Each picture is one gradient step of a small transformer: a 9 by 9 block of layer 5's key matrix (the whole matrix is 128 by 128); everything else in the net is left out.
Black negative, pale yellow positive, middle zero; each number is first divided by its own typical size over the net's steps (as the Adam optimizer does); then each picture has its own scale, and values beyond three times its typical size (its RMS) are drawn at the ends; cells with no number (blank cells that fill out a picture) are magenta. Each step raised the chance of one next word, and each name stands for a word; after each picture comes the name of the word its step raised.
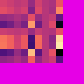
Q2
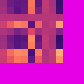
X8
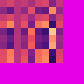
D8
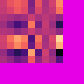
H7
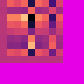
X8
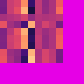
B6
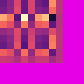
H7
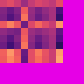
B6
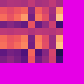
Q2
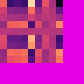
X8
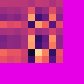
X8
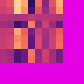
H7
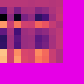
B6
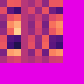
X8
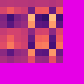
Q2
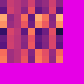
B6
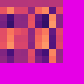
Q2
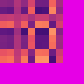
D8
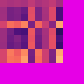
D8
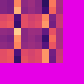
H7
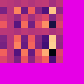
D8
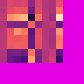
Q2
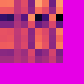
Q2
